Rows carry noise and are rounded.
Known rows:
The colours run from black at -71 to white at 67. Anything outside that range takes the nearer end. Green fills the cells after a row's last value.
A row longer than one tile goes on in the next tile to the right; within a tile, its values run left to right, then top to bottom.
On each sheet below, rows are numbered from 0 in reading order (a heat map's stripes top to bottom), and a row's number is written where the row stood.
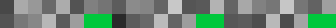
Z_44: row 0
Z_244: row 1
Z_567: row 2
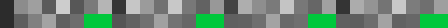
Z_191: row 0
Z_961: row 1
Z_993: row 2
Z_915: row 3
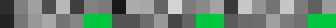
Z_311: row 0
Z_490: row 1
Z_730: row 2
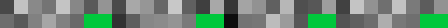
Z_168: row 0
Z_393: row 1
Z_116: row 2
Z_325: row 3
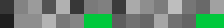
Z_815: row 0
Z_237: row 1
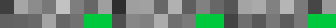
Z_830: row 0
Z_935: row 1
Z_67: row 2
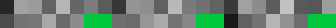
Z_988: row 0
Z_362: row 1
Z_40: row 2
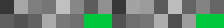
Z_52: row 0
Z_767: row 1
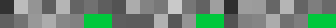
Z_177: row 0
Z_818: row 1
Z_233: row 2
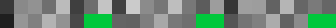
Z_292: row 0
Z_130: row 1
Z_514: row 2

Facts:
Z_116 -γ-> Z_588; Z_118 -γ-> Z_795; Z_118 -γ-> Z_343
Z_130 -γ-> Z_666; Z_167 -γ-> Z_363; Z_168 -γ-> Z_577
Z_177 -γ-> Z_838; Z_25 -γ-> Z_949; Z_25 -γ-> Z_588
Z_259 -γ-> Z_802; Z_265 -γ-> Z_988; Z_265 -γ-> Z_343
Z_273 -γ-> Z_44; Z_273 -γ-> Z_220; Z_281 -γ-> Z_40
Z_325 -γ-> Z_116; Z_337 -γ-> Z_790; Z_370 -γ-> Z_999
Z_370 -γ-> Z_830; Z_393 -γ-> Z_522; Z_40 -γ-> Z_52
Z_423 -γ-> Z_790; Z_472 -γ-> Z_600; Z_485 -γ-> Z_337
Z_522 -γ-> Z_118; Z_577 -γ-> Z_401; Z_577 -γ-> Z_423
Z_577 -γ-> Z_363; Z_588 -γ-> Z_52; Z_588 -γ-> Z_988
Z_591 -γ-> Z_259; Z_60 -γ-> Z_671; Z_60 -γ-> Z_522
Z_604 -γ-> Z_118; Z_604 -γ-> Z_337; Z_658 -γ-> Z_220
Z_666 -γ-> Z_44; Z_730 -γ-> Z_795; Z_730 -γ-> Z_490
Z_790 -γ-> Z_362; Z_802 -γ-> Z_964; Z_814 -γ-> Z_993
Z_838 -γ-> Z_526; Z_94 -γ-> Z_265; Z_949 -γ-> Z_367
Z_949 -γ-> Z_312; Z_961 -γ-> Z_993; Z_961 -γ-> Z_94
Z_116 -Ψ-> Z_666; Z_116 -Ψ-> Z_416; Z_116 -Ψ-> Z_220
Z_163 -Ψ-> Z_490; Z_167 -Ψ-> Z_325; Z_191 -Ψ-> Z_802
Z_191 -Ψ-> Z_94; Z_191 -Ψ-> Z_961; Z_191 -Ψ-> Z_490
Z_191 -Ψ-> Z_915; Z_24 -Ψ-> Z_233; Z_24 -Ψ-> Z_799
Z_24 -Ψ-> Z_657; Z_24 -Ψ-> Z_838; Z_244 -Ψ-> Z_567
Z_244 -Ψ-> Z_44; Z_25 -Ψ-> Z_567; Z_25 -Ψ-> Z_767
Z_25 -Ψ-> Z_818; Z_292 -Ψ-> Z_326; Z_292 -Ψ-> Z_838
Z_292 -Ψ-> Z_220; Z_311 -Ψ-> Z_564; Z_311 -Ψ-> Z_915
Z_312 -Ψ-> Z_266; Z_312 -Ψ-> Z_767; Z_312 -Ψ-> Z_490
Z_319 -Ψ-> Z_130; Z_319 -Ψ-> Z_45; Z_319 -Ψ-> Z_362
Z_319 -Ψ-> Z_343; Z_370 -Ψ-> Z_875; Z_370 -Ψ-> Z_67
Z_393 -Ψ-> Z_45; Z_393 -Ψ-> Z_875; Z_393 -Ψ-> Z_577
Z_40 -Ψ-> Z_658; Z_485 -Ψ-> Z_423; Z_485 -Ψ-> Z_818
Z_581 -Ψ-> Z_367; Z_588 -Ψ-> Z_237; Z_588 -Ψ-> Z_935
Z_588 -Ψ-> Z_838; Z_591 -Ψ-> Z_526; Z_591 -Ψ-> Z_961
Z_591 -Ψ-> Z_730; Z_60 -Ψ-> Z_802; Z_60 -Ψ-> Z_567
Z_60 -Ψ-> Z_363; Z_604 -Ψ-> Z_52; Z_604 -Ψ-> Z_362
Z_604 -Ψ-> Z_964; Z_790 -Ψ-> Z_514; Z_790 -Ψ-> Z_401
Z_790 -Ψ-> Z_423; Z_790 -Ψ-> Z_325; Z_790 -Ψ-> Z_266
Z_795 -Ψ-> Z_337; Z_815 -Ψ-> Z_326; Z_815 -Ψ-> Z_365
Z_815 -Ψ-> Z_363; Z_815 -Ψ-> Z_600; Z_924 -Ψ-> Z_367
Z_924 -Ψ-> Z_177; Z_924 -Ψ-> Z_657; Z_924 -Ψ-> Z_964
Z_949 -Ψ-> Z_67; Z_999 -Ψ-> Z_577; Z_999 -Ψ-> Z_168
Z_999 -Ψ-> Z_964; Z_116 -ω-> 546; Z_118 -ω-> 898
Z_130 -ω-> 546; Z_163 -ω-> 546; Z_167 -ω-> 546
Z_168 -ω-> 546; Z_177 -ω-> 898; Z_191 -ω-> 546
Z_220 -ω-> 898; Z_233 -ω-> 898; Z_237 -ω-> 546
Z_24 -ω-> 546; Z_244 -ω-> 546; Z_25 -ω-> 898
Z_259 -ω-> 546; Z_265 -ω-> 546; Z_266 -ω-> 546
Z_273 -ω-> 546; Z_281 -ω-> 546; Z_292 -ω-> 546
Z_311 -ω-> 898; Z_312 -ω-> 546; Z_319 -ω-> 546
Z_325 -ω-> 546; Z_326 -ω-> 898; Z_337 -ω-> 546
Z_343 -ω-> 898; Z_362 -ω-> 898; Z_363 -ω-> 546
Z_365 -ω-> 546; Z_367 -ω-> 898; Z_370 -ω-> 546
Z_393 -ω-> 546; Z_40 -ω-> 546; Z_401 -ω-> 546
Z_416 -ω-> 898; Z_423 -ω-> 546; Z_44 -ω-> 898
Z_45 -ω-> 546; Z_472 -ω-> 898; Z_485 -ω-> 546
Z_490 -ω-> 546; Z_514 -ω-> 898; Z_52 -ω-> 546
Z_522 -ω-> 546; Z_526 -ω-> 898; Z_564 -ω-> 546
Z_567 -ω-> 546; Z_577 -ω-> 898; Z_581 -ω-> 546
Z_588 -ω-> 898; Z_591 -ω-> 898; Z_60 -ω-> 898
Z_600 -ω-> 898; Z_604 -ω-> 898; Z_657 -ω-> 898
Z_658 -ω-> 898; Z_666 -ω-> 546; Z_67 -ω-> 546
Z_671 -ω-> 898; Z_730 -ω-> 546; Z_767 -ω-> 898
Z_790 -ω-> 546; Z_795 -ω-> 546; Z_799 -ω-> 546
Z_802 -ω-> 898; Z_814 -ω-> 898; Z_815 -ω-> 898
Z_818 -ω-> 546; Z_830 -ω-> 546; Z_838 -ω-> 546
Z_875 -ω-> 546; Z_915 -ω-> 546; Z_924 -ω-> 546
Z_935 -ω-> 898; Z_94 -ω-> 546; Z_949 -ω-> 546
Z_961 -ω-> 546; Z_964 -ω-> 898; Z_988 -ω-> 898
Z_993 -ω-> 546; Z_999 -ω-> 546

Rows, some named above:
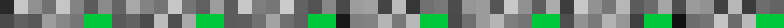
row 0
Z_265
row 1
Z_567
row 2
Z_259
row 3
Z_60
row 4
Z_790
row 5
Z_838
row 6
Z_25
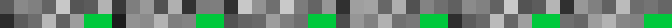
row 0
Z_244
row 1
Z_815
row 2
Z_94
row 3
Z_326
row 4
Z_244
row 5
Z_367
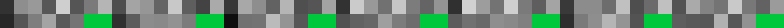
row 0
Z_312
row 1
Z_393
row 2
Z_116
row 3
Z_94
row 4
Z_522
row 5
Z_24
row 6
Z_818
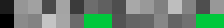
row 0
Z_588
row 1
Z_875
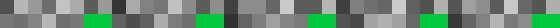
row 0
Z_423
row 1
Z_52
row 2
Z_795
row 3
Z_924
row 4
Z_485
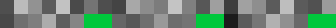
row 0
Z_802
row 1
Z_45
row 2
Z_40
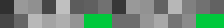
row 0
Z_604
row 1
Z_362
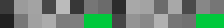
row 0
Z_591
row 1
Z_220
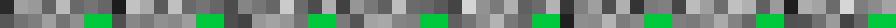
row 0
Z_343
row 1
Z_118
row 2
Z_999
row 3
Z_964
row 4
Z_666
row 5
Z_815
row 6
Z_337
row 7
Z_490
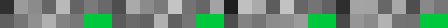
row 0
Z_657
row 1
Z_363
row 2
Z_118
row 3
Z_220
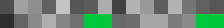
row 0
Z_167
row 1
Z_577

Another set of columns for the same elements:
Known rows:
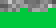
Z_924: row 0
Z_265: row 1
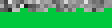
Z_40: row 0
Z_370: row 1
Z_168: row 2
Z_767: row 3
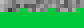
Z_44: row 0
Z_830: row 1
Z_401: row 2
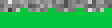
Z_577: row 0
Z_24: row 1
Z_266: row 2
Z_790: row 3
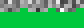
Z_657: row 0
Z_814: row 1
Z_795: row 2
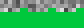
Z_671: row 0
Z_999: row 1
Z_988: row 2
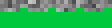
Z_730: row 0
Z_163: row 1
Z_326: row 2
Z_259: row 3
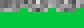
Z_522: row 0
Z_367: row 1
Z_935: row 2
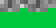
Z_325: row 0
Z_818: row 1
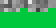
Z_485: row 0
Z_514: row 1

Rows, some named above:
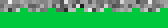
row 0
Z_577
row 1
Z_292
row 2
Z_40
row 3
Z_988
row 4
Z_393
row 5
Z_362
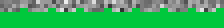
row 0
Z_838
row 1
Z_393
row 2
Z_604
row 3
Z_220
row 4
Z_815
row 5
Z_265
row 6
Z_326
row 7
Z_988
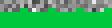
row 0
Z_666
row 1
Z_337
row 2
Z_363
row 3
Z_577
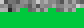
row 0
Z_802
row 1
Z_168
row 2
Z_52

